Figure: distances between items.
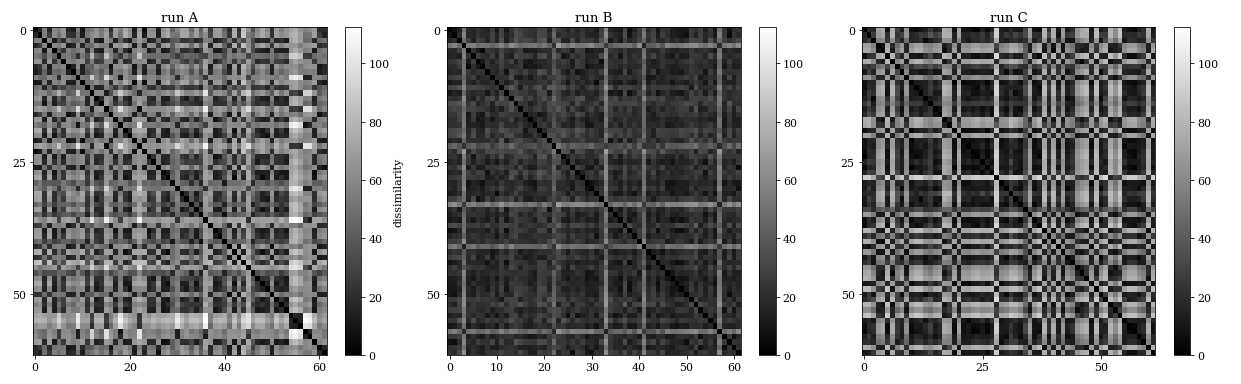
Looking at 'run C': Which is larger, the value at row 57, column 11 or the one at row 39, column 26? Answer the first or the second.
the second
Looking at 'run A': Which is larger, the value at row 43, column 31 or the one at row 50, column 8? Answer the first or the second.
the first
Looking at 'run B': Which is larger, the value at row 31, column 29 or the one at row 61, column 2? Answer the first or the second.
the second
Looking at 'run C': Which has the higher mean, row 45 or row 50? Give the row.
45
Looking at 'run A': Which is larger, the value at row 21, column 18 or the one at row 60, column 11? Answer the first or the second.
the first
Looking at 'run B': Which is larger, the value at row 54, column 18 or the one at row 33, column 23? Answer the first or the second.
the second
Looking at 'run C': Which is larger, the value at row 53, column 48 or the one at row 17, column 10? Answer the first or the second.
the second
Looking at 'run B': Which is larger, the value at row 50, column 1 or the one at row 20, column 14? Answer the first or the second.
the second
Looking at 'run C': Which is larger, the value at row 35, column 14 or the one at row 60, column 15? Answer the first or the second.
the second
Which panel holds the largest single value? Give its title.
run A
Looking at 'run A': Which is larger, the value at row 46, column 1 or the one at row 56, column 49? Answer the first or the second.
the second
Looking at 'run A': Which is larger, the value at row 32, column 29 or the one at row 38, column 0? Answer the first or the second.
the second
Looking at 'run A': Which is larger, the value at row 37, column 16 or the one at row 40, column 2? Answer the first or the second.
the second
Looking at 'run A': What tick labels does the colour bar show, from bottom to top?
0, 20, 40, 60, 80, 100
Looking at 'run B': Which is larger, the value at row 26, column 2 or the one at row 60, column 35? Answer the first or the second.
the first
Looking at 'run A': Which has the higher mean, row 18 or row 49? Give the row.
18
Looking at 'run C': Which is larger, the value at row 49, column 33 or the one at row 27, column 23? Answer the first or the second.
the first
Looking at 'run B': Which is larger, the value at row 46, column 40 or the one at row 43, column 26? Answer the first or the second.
the second
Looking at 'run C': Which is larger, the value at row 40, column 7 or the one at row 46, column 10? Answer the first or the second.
the second
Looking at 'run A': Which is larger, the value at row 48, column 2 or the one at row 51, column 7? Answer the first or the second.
the second
